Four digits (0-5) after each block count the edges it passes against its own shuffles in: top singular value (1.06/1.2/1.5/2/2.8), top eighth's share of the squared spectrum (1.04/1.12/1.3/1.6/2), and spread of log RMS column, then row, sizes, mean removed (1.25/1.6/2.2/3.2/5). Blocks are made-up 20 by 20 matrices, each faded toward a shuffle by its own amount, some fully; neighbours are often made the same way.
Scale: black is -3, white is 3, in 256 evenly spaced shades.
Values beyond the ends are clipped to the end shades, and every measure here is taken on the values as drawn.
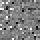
1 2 0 1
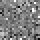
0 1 0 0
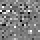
2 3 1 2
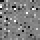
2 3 0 0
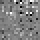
2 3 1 2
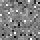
0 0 0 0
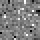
0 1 0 0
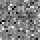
2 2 0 1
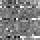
3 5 0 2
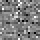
2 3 0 0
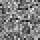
0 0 0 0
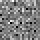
2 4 1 1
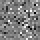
2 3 1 0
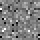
1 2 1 0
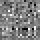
3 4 0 2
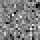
0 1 0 0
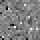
0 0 0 0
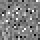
0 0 0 0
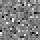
0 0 0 0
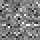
2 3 0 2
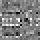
3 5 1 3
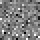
0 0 0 0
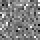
2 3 0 1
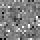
0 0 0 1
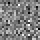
2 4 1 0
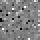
1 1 0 0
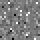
0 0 0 0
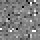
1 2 0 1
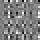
4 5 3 3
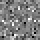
1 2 0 1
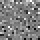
0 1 0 1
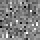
0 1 1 0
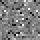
0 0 0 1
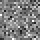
1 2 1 0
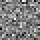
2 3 0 0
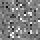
0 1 2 0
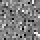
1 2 1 0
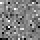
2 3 1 1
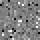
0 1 0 0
